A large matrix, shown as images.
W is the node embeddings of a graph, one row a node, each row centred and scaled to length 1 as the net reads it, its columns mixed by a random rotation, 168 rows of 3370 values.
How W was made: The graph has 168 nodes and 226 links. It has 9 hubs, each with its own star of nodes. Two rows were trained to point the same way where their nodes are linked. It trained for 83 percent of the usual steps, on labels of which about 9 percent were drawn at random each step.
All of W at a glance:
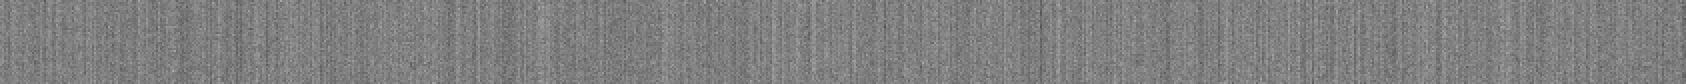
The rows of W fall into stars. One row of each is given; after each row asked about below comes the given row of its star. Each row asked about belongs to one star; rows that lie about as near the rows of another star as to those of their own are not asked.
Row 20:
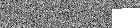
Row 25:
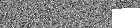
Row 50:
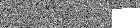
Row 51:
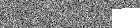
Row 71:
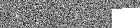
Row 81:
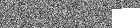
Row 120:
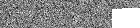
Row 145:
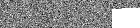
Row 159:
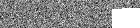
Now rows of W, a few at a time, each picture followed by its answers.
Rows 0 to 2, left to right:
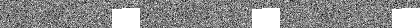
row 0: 51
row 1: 159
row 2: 159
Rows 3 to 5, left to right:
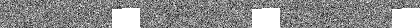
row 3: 145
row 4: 71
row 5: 120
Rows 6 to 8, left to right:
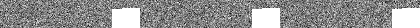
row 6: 81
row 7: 51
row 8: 25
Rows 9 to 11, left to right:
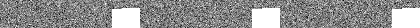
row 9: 120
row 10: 71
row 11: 20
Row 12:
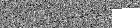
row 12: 51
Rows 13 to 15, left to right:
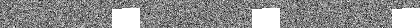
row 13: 145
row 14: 145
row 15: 20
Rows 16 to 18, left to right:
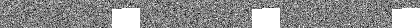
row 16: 51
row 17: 51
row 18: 159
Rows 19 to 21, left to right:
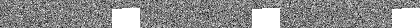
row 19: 145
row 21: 71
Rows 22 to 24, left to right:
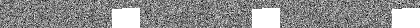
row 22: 159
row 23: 20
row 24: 20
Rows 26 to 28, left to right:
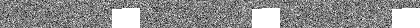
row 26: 51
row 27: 120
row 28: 159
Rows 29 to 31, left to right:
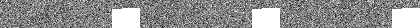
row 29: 50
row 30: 25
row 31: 20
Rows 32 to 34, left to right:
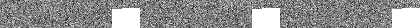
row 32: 20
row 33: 81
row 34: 159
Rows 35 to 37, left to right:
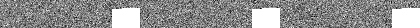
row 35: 145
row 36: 145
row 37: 81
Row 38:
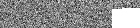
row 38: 81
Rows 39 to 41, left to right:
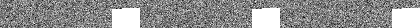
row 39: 145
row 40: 145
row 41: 145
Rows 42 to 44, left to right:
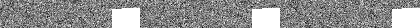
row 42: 71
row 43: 50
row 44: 120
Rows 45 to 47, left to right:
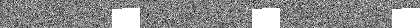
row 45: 50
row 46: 159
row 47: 81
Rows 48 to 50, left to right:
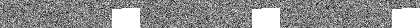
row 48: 51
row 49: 71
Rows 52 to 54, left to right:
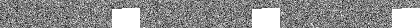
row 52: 120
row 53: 120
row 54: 20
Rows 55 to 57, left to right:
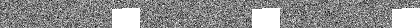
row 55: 25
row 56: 81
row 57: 51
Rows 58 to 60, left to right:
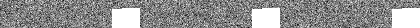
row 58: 20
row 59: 50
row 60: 51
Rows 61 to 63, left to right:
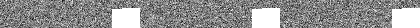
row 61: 50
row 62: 71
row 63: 25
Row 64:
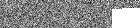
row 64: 51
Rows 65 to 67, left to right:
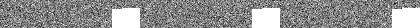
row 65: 50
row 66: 51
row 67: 50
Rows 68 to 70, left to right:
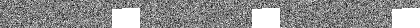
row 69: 20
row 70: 145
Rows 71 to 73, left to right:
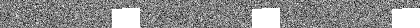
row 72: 50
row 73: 51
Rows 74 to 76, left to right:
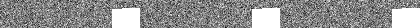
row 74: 25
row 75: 120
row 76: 51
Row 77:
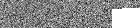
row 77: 51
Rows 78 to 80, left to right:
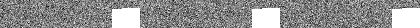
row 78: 50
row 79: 71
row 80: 25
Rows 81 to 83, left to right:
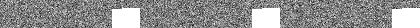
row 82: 51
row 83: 81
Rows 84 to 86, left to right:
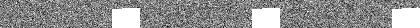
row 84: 159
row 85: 71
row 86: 50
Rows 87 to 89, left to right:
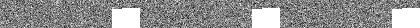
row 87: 20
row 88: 50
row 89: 25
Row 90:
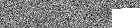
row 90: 20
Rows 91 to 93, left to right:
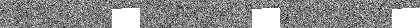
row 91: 81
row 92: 120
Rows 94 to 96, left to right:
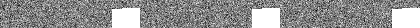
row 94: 25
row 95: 20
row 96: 145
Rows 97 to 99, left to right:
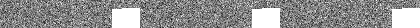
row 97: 51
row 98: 81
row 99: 50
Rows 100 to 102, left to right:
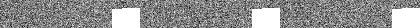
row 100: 25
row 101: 71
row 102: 81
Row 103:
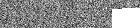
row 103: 120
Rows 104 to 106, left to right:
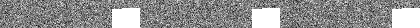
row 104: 145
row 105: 50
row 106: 159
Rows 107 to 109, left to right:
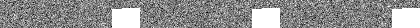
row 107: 81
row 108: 81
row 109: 50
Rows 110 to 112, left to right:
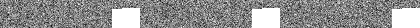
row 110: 81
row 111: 51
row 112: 81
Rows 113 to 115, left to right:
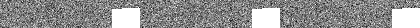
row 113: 50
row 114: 159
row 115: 120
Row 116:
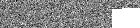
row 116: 50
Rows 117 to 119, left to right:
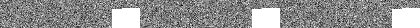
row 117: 145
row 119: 81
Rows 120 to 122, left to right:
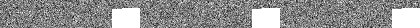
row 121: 81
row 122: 51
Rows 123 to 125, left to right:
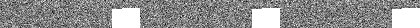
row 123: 120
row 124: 81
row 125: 51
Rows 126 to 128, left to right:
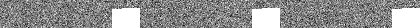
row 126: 51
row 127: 25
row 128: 20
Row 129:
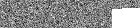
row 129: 20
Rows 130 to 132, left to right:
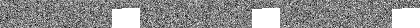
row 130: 120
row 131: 120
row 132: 51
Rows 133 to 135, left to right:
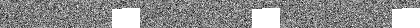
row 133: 25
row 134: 71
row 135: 25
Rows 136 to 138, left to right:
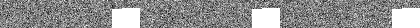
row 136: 71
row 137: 50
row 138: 159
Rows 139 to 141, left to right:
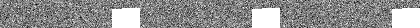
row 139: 71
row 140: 71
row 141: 25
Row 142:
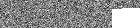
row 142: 25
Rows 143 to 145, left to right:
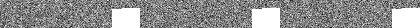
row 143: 71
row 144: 145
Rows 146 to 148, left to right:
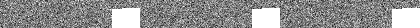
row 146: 50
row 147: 50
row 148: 159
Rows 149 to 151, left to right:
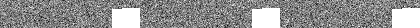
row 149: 20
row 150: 81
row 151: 25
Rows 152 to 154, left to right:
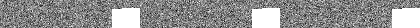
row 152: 20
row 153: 159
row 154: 120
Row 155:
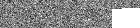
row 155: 50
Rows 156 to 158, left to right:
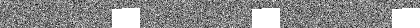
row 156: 71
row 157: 120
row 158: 81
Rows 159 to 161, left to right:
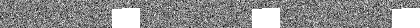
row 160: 51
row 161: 81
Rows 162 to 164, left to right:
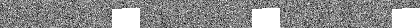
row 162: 120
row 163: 145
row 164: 20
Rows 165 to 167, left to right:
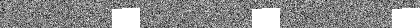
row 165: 50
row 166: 145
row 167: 50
